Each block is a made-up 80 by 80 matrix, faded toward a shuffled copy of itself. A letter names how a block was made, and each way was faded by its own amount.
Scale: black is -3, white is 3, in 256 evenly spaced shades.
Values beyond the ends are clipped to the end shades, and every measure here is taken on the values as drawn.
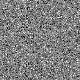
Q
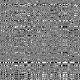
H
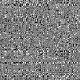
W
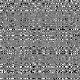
H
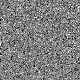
Q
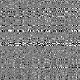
H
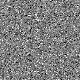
Q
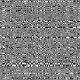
H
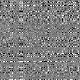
H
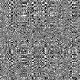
W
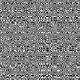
H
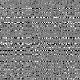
H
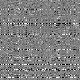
H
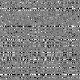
H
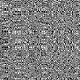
W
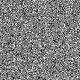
Q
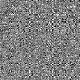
W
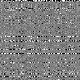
H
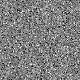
Q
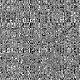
W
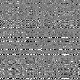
H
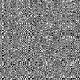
W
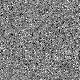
Q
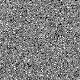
Q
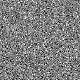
Q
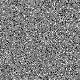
Q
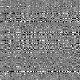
H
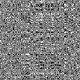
W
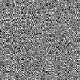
W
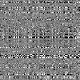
H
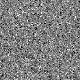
Q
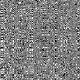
W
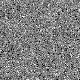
Q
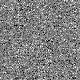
Q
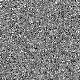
Q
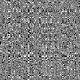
W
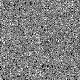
Q
